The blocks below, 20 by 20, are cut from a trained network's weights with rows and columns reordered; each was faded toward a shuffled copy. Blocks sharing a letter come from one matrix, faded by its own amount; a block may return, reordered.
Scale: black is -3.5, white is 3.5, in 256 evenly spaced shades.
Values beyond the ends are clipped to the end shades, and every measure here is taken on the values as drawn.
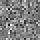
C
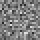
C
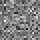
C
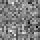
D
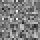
C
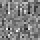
C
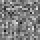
D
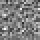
C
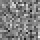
D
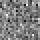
D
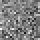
D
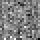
D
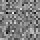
C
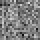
D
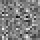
C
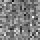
D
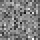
D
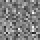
C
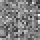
D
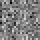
D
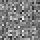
C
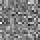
C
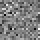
C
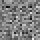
C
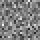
C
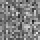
D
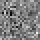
C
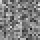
D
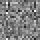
C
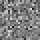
D
